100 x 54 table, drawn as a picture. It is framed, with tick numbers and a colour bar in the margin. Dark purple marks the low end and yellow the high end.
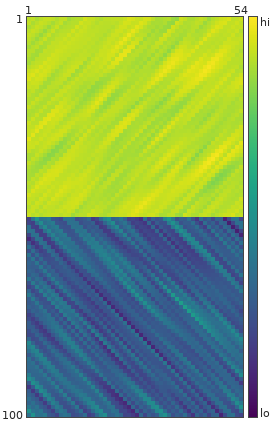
The table splits into 2 rows of 1 panel. Panel 1,1: very high, slanting up to the right, faint in contrast. Panel 2,1: low, slanting down to the right.
